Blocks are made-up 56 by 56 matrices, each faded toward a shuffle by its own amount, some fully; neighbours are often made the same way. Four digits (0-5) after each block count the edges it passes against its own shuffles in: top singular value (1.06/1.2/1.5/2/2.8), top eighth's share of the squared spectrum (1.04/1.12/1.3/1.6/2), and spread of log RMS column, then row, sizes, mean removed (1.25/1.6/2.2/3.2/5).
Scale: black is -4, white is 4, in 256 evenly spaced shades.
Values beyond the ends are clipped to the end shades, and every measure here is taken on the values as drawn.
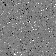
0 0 0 0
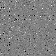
2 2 1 1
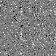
2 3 1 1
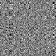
4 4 2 2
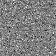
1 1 0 0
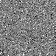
0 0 0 0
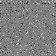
3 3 0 1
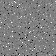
0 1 0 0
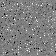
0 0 0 0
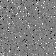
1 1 0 0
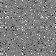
3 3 1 1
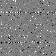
3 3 1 1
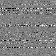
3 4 0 4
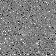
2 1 0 1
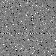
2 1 0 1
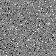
0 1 0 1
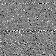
2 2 0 2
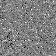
1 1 0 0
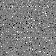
2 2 0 1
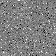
0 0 0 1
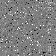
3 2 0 0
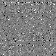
2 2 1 2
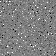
0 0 0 0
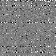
3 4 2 3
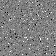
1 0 0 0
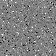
0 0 0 0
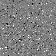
1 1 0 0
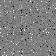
2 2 1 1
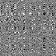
4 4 2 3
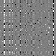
5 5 3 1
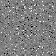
3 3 1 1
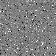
1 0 0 0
